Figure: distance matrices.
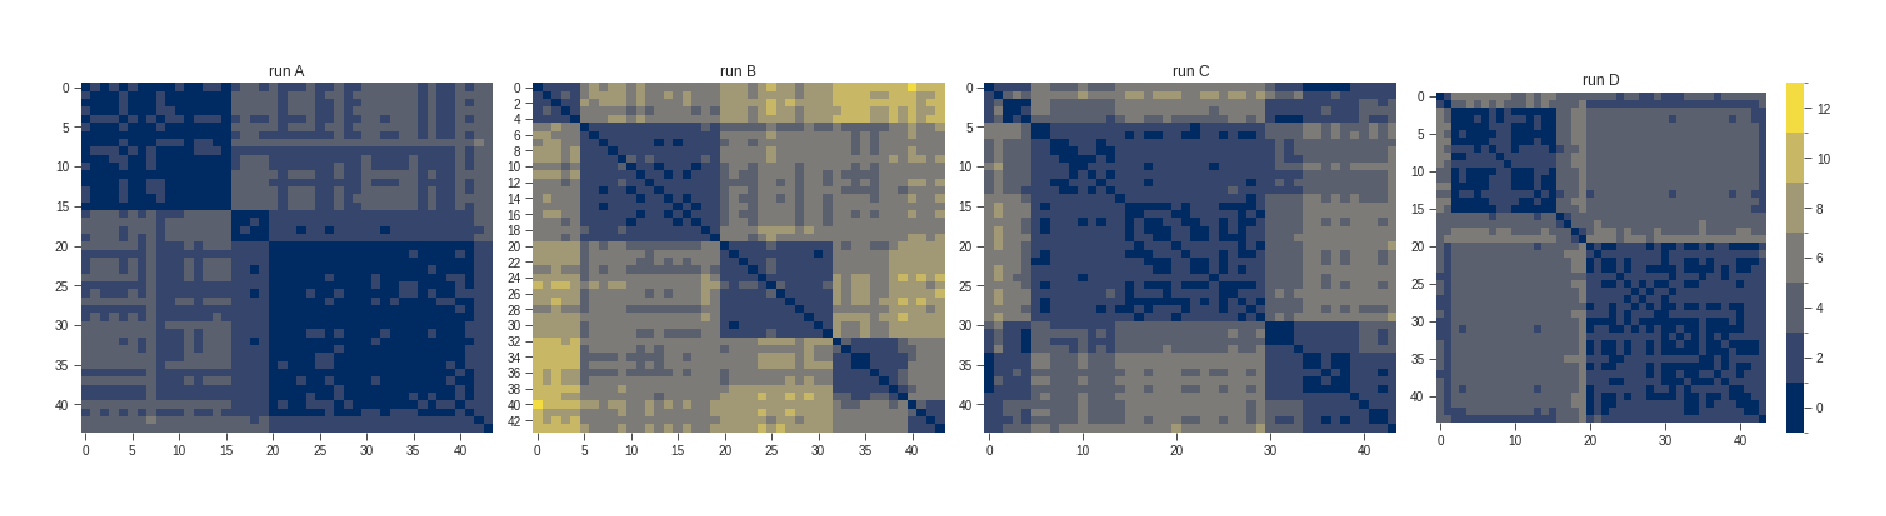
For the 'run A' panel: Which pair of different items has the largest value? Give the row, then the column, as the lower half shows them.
42, 7
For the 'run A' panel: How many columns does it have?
44
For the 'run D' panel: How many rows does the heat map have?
44
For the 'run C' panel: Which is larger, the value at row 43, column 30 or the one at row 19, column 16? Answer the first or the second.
the first
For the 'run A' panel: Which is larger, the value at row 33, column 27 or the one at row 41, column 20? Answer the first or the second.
the first
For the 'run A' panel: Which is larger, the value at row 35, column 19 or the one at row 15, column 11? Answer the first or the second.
the first
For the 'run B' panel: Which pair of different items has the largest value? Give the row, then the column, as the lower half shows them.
40, 0
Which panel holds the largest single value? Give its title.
run B
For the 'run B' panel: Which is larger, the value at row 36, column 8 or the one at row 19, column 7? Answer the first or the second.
the first
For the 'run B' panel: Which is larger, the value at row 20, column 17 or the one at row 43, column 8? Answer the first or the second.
the second
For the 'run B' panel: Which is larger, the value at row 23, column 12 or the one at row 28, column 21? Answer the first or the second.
the first
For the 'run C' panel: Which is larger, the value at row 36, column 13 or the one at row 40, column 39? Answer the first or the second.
the first
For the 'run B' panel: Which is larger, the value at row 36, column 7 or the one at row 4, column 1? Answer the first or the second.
the first
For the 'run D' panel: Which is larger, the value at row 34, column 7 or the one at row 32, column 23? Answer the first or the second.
the first
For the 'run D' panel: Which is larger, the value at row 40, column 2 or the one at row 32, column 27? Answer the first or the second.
the first
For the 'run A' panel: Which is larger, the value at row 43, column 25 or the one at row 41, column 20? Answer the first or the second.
the first
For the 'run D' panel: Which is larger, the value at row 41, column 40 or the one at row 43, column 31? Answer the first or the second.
the second
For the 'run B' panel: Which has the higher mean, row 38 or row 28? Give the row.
38
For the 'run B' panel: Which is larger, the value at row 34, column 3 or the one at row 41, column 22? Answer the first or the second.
the first
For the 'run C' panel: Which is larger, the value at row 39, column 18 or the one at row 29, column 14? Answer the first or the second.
the first
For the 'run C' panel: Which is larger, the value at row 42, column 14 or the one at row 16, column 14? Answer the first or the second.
the first
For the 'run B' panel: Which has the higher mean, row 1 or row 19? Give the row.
1
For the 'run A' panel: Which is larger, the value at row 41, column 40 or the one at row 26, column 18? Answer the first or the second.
the first
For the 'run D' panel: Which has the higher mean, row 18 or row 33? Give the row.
18
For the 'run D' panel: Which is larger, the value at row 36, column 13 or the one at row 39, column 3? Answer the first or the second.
the first
